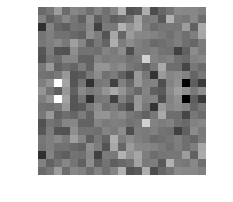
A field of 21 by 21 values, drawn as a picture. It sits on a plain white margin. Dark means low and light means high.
No row or column stands out. No overall slope runs across the table. The texture is fine-grained noise. No seam splits the table. The distribution is heavy-tailed on both sides. It is mirror symmetric from top to bottom.
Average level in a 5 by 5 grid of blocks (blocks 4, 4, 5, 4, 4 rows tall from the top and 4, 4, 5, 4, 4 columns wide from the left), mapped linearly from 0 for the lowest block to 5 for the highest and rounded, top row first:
11323 / 12331 / 50210 / 12331 / 11323
